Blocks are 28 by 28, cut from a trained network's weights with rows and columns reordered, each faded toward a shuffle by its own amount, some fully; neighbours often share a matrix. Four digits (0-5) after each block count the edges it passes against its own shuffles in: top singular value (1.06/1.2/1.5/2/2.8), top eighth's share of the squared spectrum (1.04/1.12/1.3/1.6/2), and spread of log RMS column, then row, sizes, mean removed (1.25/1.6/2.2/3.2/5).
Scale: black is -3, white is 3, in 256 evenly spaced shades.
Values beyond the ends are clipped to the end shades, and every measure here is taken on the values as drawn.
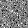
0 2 0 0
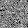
0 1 0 0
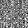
2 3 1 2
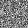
1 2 0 0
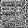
3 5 2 2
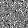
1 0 0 0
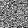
3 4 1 1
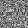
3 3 0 1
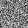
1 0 0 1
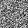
0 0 0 0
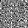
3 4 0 1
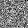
1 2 0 0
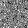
0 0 0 0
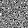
0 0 0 1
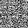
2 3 0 0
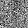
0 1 0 0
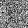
2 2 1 0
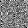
2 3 1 0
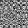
4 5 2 2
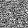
2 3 0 1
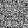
3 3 1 1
